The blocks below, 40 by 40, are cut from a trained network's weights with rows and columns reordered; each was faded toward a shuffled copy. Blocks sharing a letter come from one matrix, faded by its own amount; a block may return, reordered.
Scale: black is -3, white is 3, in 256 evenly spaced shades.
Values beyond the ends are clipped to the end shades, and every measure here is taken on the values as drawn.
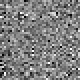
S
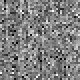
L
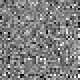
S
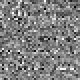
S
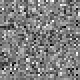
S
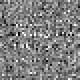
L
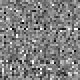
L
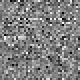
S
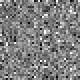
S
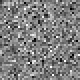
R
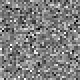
R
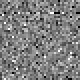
R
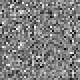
R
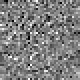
S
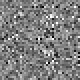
S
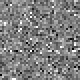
R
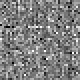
L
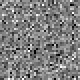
R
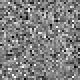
R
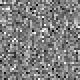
R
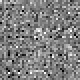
L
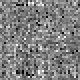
L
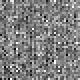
L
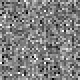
L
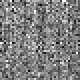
L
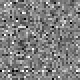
R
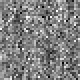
L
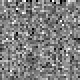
L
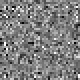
S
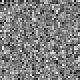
S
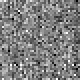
L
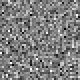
R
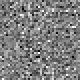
S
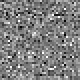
S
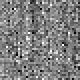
L
